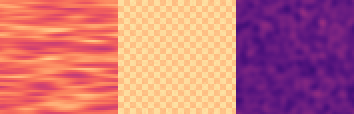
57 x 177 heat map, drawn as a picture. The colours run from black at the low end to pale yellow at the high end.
The table splits into one row of 3 panels. Panel 1,1: high, streaked across. Panel 1,2: very high, checkered, faint in contrast. Panel 1,3: low, blotchy, faint in contrast.
